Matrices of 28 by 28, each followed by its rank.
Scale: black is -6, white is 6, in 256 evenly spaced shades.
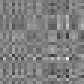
two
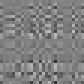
two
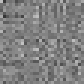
five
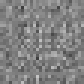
five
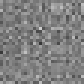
five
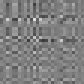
two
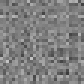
five
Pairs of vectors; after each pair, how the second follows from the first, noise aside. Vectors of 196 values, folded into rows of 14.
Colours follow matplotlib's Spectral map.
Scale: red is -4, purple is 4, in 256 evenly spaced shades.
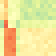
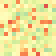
shuffled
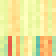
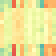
wrapped around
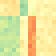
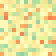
shuffled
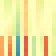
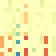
partly zeroed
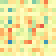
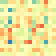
copied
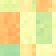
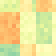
copied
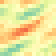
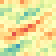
copied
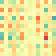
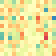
copied
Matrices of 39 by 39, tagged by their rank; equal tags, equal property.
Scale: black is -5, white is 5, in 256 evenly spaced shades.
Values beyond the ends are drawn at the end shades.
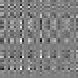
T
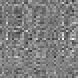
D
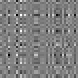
T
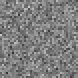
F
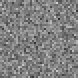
F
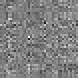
D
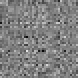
D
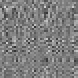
D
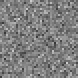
F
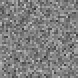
F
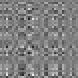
T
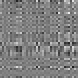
T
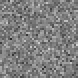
F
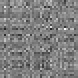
D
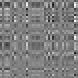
T
